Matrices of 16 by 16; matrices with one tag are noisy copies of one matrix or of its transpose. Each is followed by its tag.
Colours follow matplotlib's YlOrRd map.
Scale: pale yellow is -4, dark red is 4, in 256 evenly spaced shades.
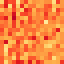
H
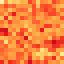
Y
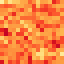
Y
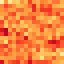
Y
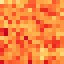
Y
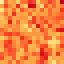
Y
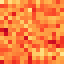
Y
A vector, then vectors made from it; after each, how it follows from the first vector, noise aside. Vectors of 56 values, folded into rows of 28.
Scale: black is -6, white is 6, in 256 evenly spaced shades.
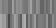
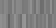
shrunk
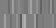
partly zeroed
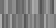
wrapped around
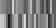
scaled up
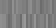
shrunk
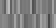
wrapped around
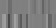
partly zeroed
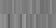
shrunk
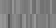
shrunk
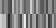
scaled up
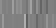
partly zeroed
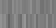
shrunk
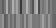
wrapped around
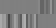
partly zeroed
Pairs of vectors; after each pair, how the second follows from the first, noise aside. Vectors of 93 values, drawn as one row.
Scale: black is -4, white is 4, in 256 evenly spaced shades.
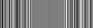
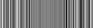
negated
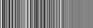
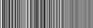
copied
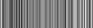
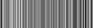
negated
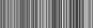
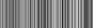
negated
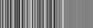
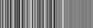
copied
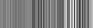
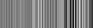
negated
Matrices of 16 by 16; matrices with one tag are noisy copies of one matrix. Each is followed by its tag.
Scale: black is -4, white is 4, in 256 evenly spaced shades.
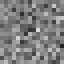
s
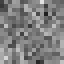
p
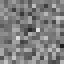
s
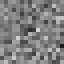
s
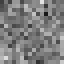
p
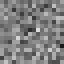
s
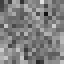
p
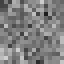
p
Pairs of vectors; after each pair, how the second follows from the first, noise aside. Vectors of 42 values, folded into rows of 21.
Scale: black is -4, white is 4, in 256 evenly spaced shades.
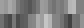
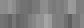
shrunk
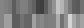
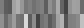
shuffled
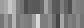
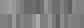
shrunk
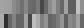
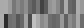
copied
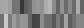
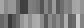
wrapped around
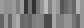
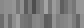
shrunk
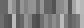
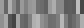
sign-scrambled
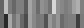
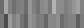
shrunk
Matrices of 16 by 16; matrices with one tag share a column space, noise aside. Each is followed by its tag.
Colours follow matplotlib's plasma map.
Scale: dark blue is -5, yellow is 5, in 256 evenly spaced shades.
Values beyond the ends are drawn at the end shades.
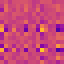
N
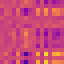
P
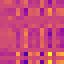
P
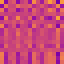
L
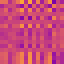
L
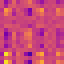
P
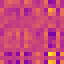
P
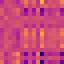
P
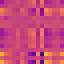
P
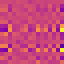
N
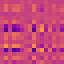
N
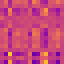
P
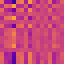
L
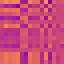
L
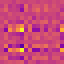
N
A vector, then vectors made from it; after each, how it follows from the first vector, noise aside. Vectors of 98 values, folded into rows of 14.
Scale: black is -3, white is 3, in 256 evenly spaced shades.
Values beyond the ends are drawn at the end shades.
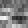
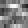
wrapped around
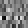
sign-scrambled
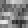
wrapped around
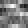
wrapped around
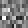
sign-scrambled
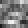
wrapped around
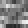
wrapped around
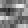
wrapped around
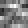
wrapped around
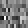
sign-scrambled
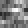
wrapped around
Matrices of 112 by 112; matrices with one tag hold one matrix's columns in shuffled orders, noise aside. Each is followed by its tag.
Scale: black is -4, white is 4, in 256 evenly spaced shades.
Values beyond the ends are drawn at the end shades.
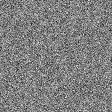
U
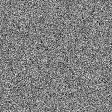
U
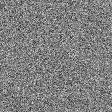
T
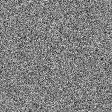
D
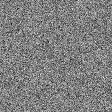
U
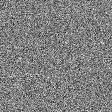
U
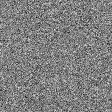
T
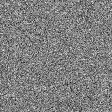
T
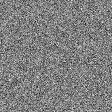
U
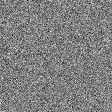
D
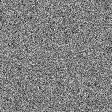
T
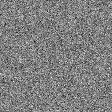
U
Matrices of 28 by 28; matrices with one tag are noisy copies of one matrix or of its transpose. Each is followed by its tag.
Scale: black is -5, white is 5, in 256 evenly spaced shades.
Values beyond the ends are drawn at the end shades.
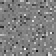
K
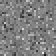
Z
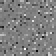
K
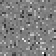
Z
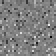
K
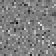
Z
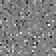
K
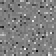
K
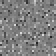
K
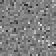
Z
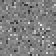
Z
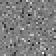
Z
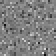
Z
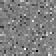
K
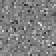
Z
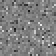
Z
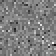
Z
